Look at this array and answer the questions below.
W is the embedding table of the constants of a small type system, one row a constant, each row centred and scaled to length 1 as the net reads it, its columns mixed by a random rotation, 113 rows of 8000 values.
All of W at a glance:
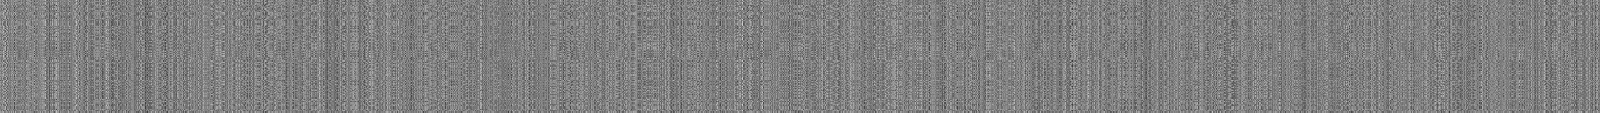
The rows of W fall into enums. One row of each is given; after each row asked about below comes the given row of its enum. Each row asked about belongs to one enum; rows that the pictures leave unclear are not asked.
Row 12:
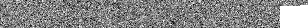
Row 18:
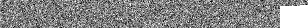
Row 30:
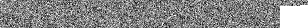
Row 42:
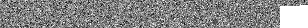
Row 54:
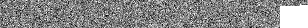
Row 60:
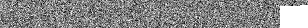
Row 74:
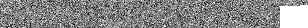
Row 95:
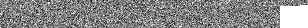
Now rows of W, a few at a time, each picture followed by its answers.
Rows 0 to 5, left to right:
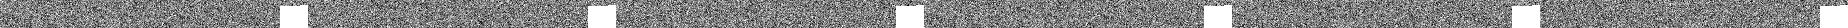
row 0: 30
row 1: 12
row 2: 60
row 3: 30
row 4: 74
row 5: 18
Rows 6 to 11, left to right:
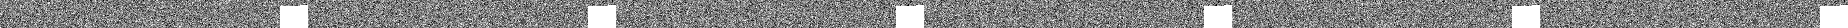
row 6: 95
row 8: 60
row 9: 60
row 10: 18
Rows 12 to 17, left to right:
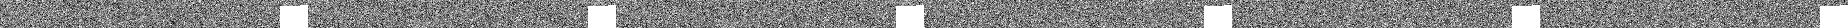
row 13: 74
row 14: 74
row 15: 95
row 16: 42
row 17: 42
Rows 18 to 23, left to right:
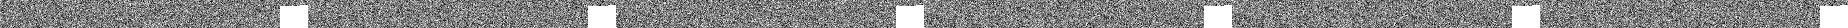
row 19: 60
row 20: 95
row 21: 30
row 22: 30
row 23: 60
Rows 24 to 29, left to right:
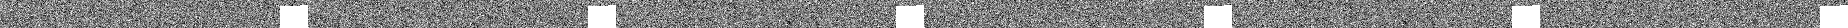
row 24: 60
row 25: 30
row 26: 12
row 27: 95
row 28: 12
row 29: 42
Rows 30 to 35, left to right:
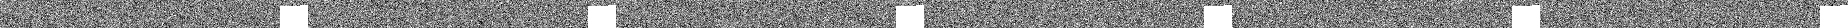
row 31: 12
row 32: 74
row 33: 42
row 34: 95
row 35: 60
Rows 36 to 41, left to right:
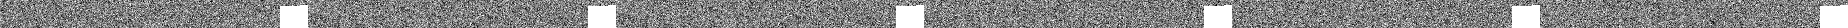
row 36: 18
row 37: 30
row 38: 30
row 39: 60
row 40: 42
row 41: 12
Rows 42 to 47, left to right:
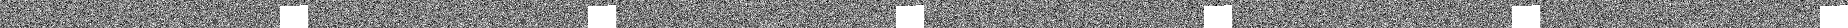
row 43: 42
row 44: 18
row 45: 60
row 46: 42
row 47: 18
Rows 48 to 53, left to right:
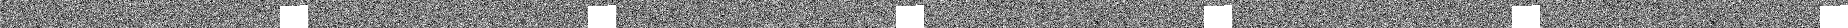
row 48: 18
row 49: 42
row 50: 54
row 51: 12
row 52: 42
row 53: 12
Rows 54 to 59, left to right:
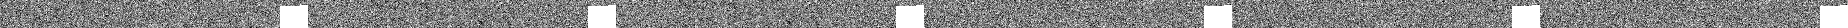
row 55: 12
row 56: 12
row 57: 95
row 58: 18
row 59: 95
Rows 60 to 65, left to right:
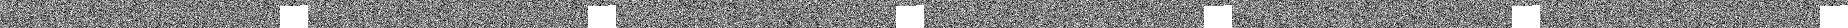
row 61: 60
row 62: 12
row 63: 42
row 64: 30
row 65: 60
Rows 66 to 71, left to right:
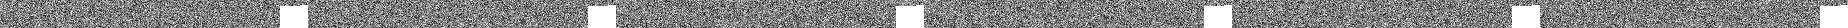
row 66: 60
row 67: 42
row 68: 74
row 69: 30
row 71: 95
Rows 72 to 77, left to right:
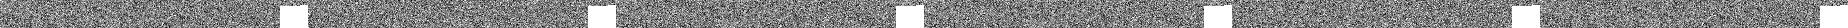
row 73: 95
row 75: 74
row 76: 42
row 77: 30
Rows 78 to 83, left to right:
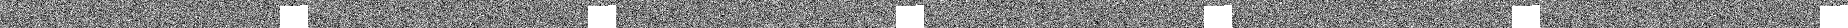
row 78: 60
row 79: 30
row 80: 54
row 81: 12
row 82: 95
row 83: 30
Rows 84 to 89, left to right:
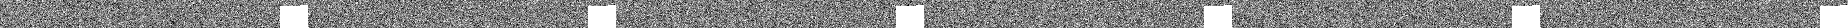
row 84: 12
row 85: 95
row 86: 60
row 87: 42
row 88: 30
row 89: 95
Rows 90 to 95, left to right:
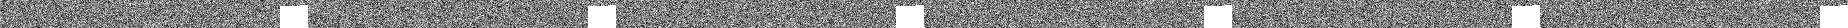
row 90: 18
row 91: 30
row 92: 42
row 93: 95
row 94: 60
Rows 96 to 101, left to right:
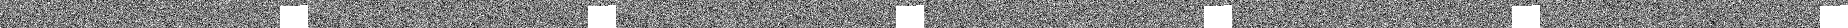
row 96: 95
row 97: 30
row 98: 30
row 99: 18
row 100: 42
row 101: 12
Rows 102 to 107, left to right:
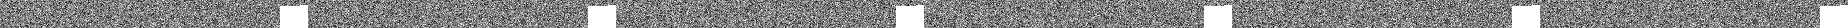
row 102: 42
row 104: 60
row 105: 30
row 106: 42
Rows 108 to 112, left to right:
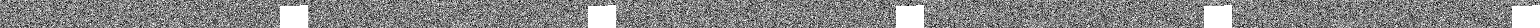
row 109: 18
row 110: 60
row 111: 74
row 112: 74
